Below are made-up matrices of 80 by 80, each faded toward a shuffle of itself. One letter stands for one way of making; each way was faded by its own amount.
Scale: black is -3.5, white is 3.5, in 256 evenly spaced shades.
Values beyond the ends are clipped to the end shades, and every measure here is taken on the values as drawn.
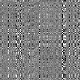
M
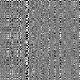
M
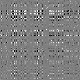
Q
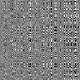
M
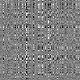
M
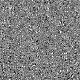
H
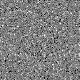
H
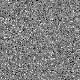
H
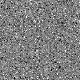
H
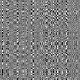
M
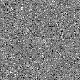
H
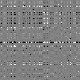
Q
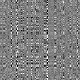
M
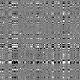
Q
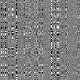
M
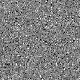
H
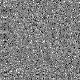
H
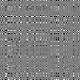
Q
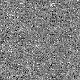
H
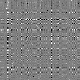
Q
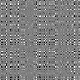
Q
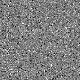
H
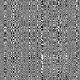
M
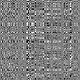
M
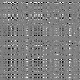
Q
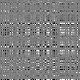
Q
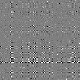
Q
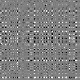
Q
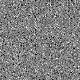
H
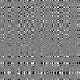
Q
